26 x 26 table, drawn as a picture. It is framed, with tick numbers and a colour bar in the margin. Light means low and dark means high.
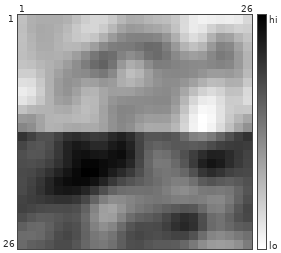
The ninth with the highest average is the bottom left. On average the colour sits 50% of the way up the scale. A horizontal seam about 50% of the way down splits the table, and the bottom part is higher. No lone cell stands out from its neighbours. The middle right is the roughest part.
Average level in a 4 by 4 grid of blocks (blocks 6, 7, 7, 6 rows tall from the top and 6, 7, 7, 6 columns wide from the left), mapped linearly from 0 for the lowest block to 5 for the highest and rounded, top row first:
1 1 1 1 | 1 1 1 0 | 4 5 3 4 | 4 3 3 3
